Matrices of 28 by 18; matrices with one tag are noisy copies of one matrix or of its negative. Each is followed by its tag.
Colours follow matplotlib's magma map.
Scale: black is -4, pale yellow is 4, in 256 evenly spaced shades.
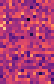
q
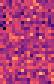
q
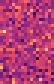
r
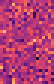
r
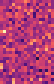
r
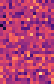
q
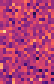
r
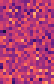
r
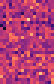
q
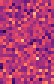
r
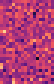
r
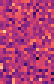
r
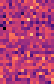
q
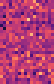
q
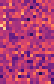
q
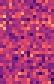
q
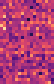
q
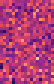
r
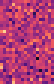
r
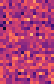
q
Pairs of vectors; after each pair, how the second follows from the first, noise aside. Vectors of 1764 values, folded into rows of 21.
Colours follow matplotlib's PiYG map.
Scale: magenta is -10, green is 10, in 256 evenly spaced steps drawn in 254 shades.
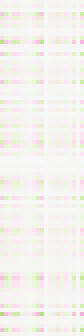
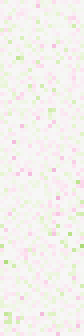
shuffled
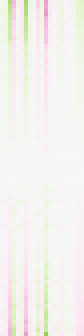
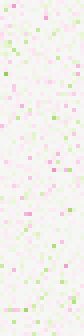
shuffled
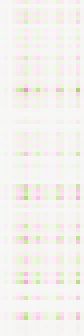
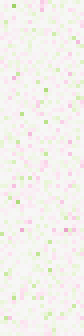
shuffled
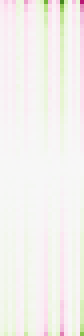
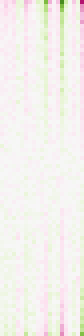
copied
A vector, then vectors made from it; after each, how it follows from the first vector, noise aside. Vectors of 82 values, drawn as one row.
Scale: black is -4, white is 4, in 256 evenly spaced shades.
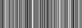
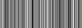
negated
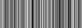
negated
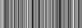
negated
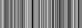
negated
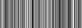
negated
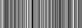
negated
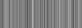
shrunk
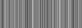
shrunk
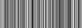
negated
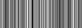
negated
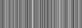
shrunk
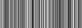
negated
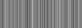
shrunk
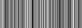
negated
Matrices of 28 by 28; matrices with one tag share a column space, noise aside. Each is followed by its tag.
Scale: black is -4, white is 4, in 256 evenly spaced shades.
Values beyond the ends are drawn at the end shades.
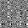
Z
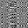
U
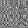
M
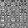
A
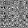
M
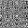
M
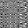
U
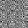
Z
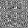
M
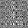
Z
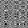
Z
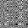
Z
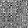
A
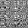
M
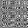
M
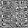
M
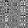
A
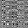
Z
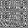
M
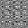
Z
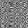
U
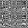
M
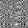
Z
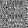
M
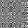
U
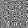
Z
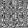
M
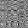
Z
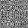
Z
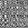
M
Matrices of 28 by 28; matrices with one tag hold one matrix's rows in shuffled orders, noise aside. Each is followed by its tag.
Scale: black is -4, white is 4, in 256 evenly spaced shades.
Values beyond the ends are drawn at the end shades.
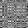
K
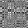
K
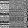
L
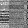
L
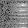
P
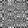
K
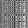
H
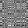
K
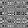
K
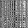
H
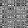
K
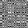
K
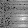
P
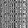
H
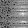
P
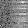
P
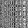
H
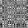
K
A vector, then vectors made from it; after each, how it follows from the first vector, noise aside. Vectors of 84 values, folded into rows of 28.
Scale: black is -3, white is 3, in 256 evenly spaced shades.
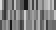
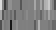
partly zeroed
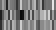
wrapped around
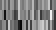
wrapped around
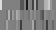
partly zeroed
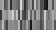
wrapped around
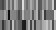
wrapped around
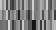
wrapped around
